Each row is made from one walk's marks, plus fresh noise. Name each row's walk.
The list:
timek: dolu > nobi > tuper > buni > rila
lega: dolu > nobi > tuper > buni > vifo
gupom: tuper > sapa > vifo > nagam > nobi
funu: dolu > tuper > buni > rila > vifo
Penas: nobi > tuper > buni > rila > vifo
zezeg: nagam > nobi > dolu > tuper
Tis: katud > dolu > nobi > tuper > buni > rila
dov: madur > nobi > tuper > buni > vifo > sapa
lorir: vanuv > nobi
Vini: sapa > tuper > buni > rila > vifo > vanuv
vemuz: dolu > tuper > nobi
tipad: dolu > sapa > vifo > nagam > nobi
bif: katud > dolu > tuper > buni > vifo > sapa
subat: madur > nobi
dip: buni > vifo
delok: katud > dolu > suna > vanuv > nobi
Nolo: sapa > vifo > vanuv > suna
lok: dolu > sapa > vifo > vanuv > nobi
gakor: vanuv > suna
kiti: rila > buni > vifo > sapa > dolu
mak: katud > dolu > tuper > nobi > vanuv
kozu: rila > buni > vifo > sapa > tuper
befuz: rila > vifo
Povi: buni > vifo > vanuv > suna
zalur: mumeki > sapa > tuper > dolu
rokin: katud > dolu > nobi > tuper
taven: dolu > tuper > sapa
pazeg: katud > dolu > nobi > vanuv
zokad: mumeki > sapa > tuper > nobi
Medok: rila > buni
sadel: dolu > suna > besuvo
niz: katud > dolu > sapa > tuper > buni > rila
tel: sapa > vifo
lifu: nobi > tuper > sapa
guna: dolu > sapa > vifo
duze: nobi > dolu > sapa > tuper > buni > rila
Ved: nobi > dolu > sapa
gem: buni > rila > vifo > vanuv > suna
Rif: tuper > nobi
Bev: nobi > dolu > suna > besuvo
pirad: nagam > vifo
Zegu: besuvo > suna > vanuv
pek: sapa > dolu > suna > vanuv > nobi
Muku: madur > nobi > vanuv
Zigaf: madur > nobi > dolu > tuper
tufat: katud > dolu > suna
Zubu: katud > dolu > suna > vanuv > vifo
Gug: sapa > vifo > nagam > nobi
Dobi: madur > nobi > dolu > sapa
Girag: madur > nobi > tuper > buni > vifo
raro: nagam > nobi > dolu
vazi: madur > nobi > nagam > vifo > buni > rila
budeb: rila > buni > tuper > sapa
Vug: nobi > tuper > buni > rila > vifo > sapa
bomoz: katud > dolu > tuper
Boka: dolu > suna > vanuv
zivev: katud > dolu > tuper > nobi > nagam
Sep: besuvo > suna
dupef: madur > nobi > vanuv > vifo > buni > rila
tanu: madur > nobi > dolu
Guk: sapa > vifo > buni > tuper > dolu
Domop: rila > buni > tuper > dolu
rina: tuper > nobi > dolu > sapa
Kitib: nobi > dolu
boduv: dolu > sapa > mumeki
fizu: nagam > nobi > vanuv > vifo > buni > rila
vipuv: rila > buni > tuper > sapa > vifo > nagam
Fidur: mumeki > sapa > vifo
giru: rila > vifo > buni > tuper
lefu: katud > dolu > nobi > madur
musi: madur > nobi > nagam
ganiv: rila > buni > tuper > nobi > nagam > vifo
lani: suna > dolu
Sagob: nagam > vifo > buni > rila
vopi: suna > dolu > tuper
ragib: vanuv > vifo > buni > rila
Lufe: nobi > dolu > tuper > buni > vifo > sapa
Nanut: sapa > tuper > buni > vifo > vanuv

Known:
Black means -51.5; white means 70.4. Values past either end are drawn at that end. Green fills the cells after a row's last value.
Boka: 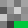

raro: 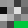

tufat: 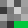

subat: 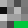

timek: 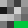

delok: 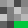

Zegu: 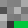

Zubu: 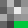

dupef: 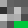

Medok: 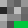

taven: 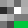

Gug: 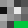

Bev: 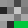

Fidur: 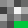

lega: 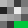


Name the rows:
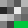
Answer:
Domop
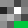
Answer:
kiti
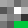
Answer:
Nanut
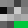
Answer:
lefu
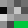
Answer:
musi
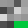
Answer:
mak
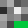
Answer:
tel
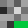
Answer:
sadel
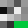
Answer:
Zigaf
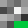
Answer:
Vini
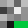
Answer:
vopi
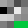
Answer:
Dobi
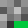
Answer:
gem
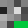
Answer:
Sagob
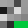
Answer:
vemuz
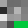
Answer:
Muku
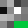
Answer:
tipad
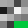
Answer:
rina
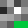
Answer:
guna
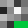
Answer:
gupom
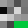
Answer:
tanu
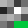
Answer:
Lufe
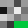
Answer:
zezeg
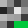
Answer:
Vug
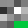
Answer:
boduv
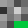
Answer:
dip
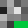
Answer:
pirad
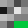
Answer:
Ved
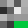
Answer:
bomoz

